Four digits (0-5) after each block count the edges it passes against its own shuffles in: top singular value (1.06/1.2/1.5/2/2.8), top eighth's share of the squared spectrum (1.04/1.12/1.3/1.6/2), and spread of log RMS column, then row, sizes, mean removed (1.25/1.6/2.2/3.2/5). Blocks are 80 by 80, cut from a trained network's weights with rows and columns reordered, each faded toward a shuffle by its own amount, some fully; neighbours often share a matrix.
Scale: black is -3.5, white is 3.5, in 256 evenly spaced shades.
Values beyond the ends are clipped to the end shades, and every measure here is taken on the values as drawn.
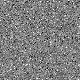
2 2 0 0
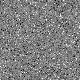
0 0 0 0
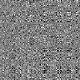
4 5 3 3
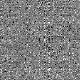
3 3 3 1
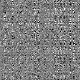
3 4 3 1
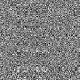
4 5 2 3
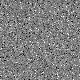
0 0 0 0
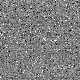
1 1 0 0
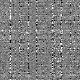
3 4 3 1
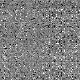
3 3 3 0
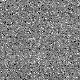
1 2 2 0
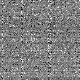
3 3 3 0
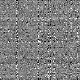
3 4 3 1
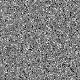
2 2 1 0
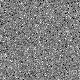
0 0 0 0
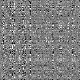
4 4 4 2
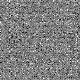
2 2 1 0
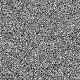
2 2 0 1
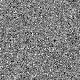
2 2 1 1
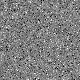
0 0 0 0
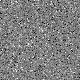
0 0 0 0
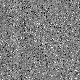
1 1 0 0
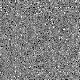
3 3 1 1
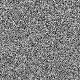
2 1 0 0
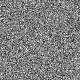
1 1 0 0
